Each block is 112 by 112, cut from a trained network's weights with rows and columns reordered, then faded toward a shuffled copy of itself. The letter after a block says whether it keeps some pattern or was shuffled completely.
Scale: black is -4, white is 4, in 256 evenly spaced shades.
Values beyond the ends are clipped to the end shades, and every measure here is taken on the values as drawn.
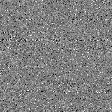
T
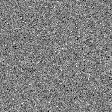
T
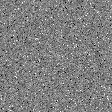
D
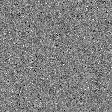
D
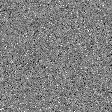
D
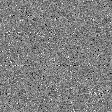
T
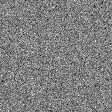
D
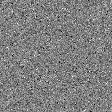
T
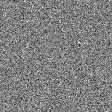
D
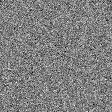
D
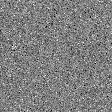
D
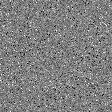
D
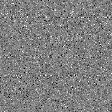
T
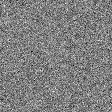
D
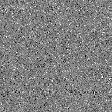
T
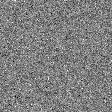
D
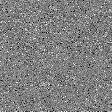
T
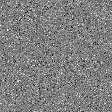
T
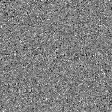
T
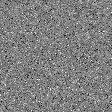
D
